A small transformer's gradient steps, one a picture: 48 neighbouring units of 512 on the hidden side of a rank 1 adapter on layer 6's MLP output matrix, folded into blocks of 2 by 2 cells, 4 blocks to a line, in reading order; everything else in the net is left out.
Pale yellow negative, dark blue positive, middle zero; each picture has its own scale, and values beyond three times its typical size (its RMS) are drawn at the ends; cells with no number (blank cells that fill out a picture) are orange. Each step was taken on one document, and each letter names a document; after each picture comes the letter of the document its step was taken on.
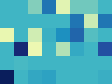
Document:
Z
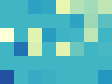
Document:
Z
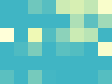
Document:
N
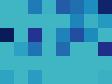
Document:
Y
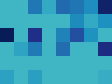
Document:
Y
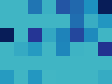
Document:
Z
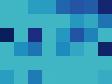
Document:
Z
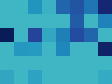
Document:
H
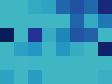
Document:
N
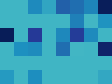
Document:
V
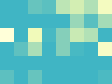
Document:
N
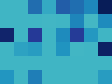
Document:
V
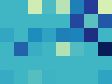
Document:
H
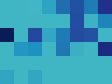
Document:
N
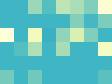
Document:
H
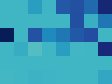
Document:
H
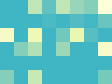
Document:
V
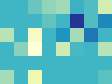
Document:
V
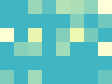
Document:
V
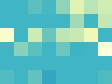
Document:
H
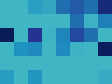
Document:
N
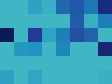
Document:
Z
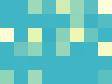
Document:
H
